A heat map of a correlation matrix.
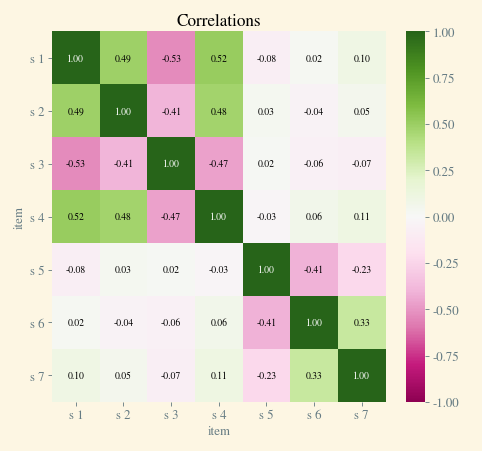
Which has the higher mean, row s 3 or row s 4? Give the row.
s 4
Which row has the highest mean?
s 4
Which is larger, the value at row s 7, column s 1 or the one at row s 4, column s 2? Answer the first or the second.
the second
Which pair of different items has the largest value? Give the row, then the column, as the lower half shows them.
s 4, s 1
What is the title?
Correlations
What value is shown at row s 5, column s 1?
-0.08
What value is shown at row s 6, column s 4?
0.06
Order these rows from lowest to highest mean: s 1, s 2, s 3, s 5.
s 3, s 5, s 1, s 2
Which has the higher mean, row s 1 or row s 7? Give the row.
s 1
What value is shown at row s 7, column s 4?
0.11
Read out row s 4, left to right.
0.52 0.48 -0.47 1.00 -0.03 0.06 0.11
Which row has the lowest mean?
s 3
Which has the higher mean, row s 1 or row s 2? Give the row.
s 2
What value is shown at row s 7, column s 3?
-0.07
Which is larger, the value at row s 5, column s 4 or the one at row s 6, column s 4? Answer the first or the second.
the second
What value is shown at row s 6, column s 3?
-0.06
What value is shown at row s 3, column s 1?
-0.53
